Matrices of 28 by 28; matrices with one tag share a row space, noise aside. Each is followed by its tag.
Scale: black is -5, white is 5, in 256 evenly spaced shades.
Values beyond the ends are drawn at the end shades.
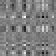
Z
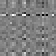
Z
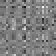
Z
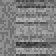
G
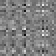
Z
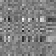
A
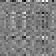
Z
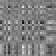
A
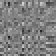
A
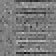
G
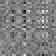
Z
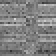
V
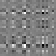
Z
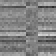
V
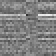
V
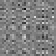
Z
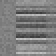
G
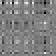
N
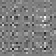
N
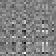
Z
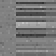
G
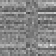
V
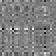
N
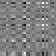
Z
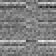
V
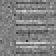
G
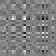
Z
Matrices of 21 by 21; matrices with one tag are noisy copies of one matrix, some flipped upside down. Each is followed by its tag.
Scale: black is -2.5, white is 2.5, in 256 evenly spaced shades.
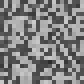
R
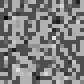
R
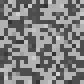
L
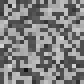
L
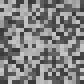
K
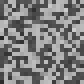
L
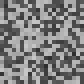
K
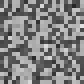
R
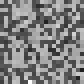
R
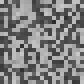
R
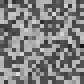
K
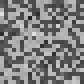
K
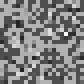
K
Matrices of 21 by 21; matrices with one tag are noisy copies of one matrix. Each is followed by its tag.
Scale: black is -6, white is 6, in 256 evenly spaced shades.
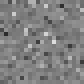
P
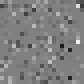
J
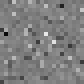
P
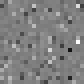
J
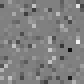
J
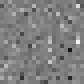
J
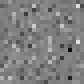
J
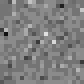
P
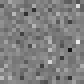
J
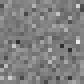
J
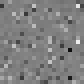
J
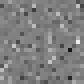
J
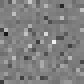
P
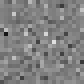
P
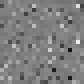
J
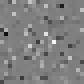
P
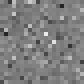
P
